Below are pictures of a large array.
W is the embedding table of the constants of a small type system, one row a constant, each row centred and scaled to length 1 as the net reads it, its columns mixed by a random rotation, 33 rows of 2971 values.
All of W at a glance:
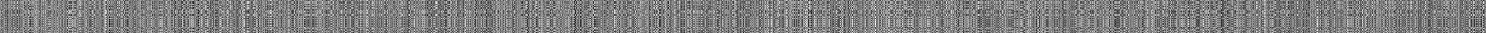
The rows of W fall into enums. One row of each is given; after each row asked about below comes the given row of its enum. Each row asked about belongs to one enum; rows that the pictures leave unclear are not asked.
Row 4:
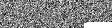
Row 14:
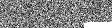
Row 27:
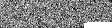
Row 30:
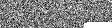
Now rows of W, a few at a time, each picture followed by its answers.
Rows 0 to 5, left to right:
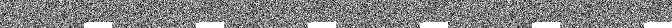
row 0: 4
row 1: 14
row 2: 14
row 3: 14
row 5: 14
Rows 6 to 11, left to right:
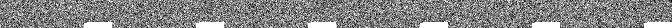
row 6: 30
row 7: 14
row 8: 14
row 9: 30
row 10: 4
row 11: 27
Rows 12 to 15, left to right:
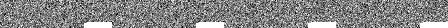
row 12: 4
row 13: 4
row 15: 14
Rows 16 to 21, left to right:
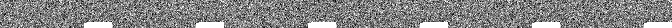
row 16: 4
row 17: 30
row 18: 27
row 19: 30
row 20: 4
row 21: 30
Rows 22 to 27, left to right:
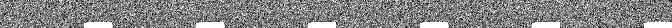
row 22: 4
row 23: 30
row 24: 30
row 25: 4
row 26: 30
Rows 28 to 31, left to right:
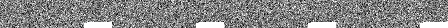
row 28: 14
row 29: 4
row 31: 14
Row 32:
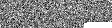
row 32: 30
